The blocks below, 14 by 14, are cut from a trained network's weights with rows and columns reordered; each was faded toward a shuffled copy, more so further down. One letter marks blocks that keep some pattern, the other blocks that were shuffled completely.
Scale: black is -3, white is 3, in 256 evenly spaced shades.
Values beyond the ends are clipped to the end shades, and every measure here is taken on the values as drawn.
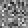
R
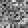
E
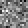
E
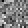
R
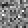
E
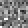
R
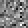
R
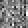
R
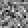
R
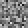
E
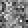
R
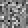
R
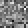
R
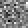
R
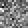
R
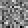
R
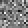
R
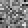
R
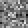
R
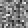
E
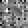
R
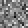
E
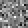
E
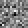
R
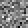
E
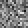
E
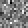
E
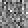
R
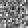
E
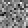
E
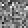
E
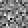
E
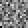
E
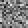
E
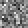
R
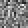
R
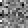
R
